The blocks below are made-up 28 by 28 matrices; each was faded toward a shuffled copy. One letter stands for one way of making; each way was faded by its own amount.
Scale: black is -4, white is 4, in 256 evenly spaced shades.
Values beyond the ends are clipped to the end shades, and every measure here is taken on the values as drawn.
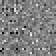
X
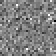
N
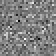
N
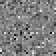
N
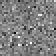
N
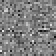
X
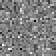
X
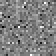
N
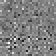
X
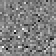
N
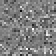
X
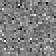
X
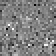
N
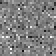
N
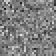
N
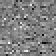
X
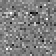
N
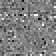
N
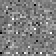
N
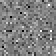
N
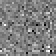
X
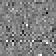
X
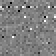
N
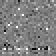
X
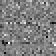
N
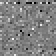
N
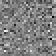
X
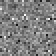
N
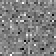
N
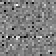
N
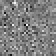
X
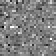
N
